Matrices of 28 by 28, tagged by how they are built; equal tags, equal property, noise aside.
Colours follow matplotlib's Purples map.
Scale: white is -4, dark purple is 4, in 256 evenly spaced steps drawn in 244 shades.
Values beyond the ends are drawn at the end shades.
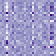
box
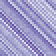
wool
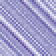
wool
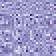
box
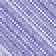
wool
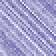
wool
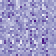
box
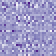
box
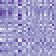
box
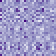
box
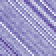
wool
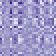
box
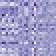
box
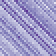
wool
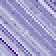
wool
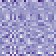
box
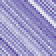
wool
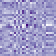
box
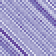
wool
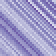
wool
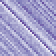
wool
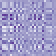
box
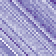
wool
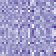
box
